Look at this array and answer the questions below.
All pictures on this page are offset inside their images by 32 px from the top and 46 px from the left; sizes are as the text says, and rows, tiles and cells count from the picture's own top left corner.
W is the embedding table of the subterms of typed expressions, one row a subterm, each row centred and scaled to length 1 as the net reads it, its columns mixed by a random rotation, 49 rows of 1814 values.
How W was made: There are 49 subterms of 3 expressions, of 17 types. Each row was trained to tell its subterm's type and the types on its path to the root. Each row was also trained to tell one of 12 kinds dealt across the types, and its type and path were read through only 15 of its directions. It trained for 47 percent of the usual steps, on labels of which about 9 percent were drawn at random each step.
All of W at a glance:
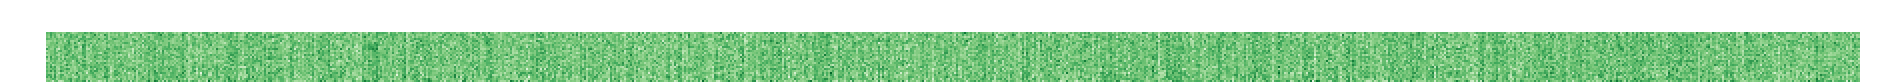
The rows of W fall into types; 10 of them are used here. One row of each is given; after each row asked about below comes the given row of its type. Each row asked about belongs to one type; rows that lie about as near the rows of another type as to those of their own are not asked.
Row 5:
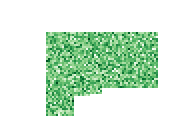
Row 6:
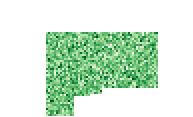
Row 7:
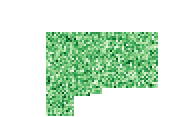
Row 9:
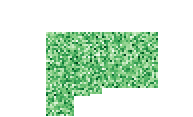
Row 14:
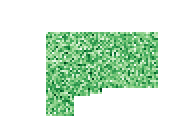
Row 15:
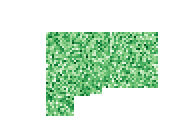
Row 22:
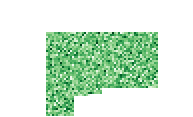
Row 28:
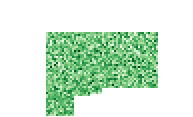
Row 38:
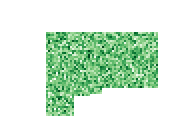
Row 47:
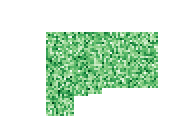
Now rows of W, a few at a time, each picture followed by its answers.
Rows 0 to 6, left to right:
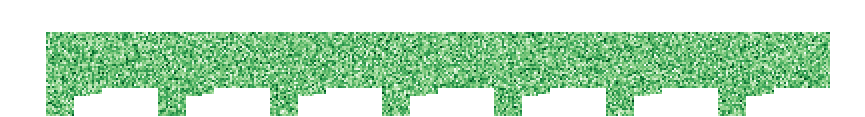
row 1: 28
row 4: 14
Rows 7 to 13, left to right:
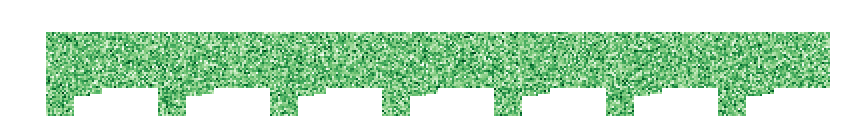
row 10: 38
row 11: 14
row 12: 14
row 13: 7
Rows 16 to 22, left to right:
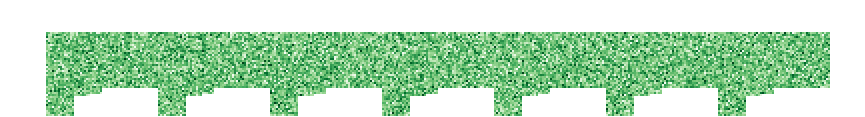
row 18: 9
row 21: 6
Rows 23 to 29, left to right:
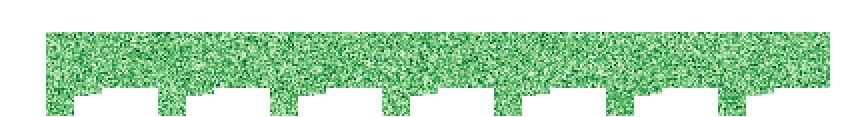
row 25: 5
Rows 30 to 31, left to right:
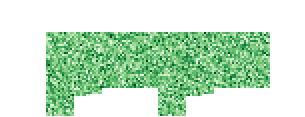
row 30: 38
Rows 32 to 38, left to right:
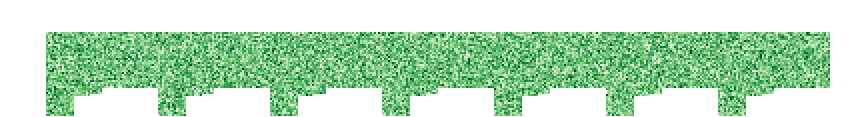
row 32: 28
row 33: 9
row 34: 7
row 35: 6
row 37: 22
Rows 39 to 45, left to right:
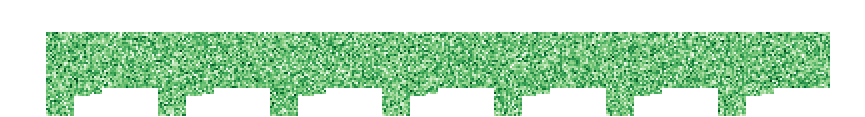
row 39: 6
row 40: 5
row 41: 5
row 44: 6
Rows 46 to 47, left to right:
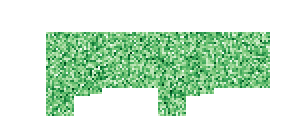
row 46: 14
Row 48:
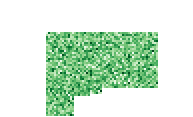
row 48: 5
